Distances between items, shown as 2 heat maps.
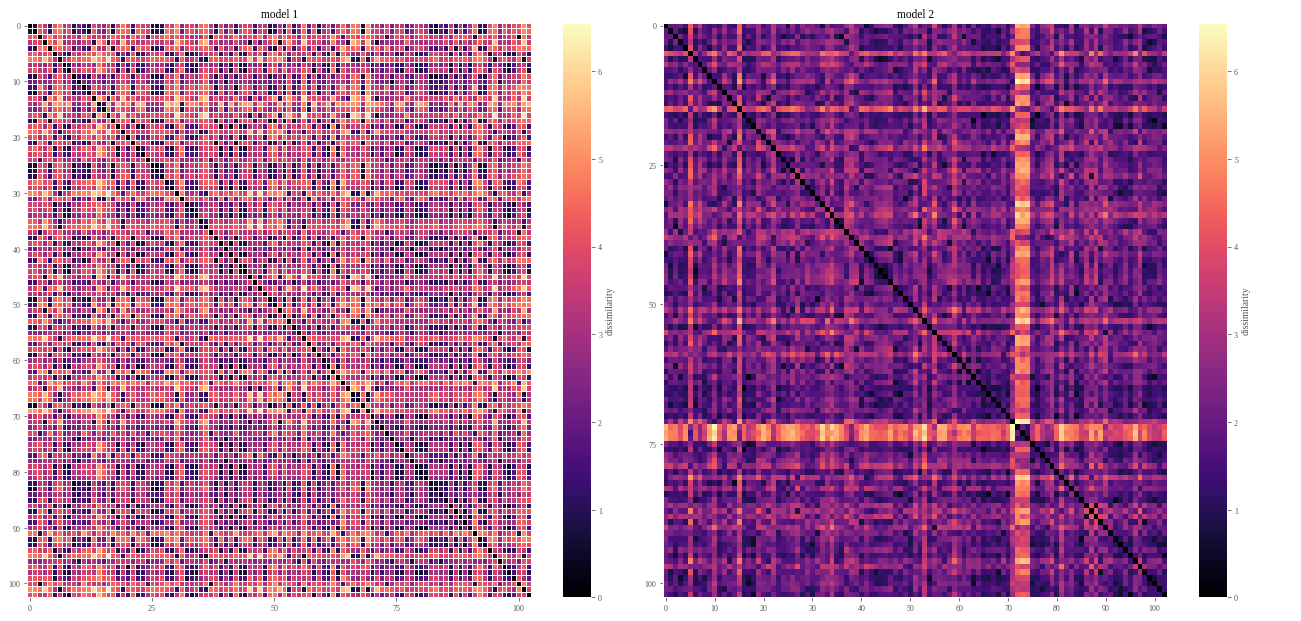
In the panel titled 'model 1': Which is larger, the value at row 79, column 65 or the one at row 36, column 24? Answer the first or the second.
the second
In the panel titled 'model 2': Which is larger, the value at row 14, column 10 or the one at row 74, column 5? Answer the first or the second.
the second
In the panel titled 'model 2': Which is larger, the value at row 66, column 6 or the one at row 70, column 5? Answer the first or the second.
the second
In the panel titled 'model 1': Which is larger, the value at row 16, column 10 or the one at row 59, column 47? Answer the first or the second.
the second
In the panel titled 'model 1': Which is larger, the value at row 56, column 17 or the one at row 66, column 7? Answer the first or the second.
the first
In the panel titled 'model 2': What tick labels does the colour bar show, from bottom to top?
0, 1, 2, 3, 4, 5, 6
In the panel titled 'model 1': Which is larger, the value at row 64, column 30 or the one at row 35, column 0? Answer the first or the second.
the first
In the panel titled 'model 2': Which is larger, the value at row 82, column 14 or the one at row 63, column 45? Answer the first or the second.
the second
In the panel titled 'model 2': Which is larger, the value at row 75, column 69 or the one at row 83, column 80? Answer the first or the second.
the second
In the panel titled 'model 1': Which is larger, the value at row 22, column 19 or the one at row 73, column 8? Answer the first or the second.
the first
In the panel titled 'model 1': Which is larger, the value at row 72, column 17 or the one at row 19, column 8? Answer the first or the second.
the second
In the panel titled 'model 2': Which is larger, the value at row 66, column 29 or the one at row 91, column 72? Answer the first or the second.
the second
